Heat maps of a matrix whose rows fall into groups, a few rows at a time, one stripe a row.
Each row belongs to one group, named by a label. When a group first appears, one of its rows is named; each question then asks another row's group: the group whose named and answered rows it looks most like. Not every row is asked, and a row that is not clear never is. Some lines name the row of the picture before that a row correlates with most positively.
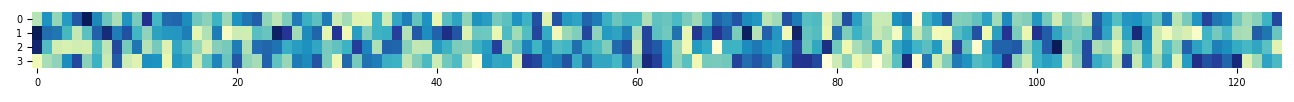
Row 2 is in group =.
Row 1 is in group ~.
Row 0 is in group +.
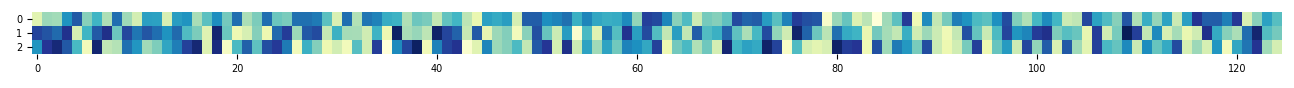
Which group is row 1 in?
~
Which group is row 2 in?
~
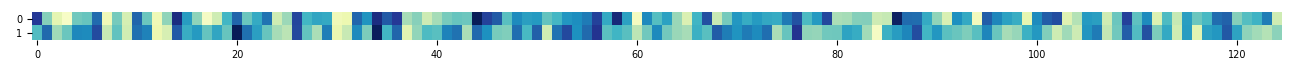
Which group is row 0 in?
=
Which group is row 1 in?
+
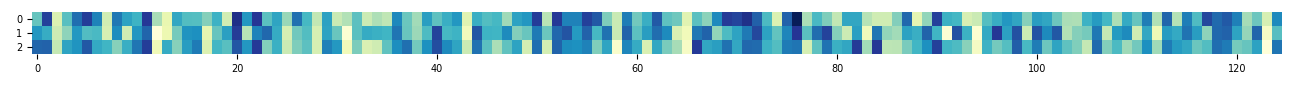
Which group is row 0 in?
+
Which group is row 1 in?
=
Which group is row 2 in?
+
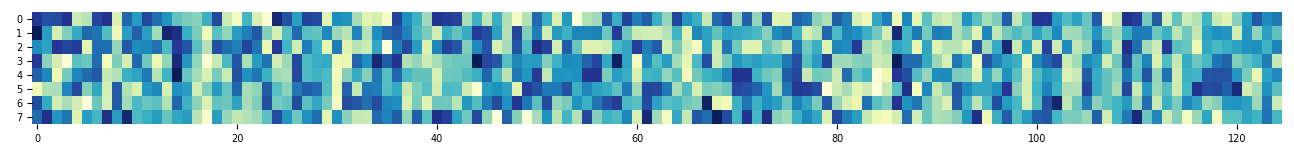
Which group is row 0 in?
~
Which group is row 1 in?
+
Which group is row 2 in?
~
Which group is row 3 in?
=
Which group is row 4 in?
+
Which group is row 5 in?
=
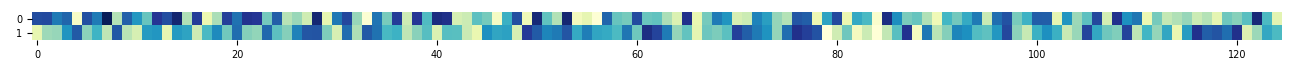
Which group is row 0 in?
~
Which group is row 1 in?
=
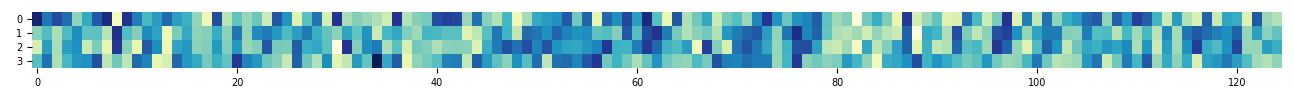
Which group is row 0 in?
~
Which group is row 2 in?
=
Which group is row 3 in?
+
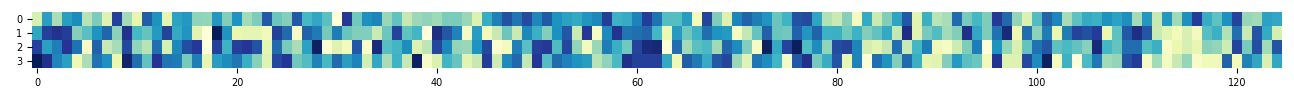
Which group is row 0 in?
=
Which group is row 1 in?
~
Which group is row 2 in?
~
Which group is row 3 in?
~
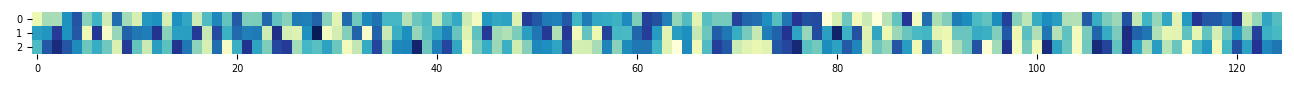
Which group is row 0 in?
=
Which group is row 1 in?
~
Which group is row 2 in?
~
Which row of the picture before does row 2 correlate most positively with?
2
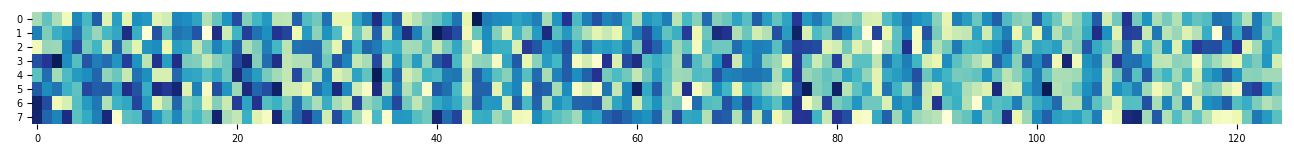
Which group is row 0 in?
=
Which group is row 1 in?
~
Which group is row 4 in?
+
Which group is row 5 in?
~
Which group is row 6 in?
+
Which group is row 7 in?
~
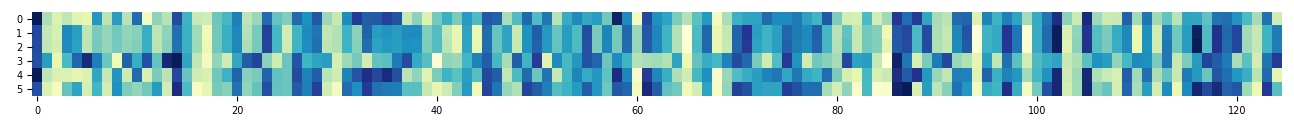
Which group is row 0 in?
=
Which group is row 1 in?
=
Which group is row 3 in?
+
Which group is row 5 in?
=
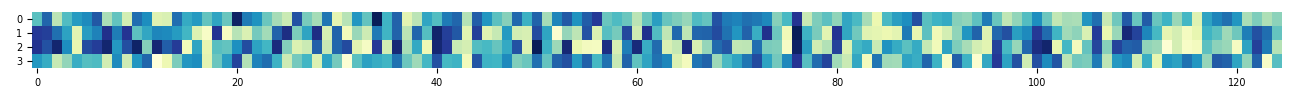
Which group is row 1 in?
~
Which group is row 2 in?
~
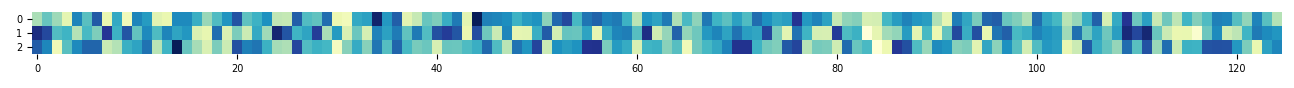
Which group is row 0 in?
=
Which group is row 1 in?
~
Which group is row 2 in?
+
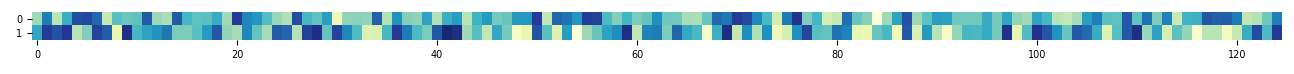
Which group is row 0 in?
+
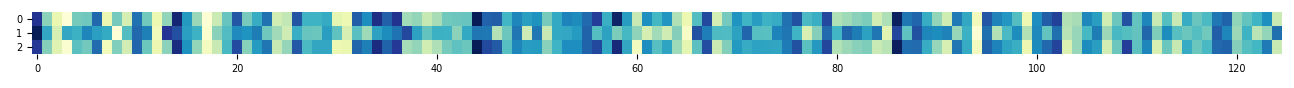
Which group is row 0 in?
=
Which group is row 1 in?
+
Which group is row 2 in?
=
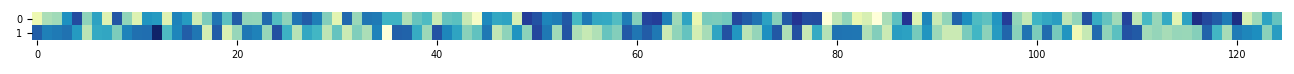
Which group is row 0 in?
=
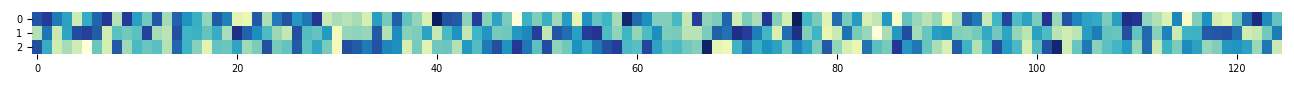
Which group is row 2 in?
=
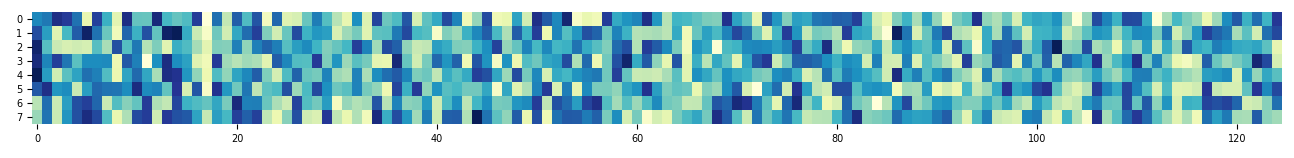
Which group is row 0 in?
~
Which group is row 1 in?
+
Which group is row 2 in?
=
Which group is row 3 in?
~
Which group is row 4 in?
+
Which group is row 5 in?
~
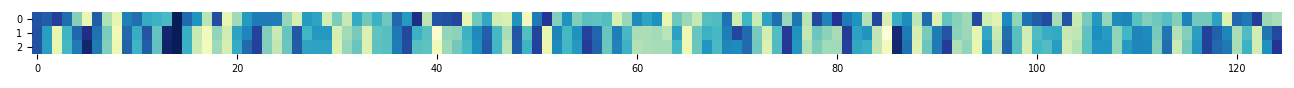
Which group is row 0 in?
~
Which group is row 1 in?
+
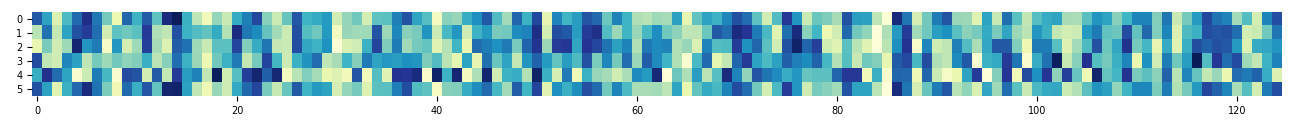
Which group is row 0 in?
+
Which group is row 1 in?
+
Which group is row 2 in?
=
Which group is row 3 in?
=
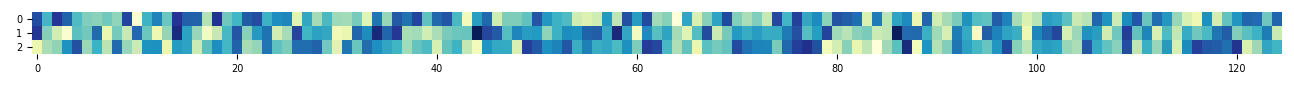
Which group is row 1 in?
=
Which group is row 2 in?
=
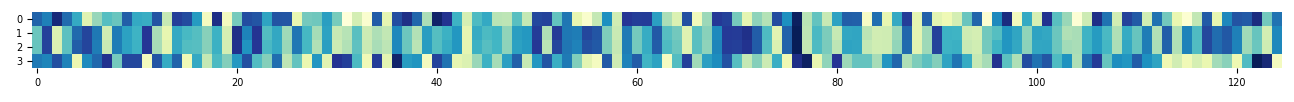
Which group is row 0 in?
~
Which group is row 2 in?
+
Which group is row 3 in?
~
